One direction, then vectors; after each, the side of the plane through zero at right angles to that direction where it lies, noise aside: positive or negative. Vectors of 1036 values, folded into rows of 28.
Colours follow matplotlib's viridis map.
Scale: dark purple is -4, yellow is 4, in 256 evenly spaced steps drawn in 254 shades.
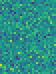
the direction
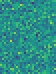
positive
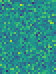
positive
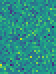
positive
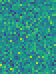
positive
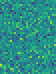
positive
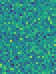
positive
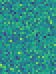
positive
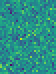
positive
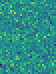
negative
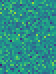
negative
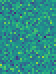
positive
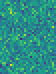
negative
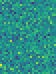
positive
